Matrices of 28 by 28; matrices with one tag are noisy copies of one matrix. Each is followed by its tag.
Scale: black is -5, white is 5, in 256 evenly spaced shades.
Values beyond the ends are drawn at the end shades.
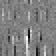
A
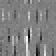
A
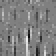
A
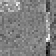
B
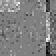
B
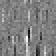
A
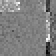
B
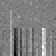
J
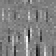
A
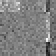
B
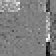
B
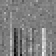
J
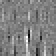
A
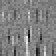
A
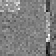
B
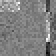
B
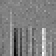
J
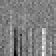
J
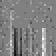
J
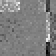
B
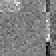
B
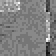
B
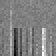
J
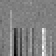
J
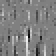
A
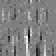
A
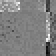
B
